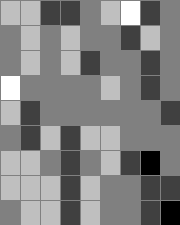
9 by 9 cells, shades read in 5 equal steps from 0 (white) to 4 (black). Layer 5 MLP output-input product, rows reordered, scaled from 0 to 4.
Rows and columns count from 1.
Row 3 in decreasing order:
3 3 2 2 2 2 2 1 1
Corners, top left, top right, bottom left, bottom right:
1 2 2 4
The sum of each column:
12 14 16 21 16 14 18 24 22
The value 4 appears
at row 7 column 8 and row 9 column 9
